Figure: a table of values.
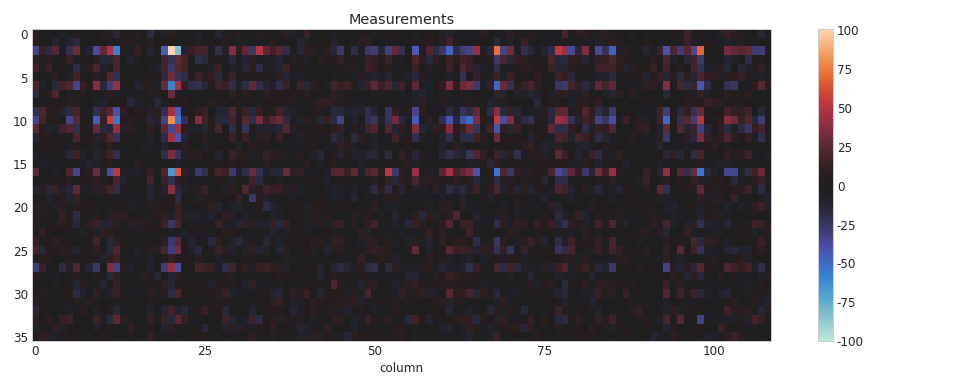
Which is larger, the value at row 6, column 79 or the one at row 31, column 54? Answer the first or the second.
the first
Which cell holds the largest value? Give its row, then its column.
2, 20
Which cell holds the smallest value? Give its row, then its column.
2, 21
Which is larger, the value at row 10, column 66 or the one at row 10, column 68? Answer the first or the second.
the second
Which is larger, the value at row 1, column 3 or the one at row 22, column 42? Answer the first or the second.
the second
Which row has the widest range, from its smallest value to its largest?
2
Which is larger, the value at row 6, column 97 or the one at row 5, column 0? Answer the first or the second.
the first
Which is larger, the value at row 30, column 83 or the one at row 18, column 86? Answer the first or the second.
the first
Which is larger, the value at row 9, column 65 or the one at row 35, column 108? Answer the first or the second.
the first
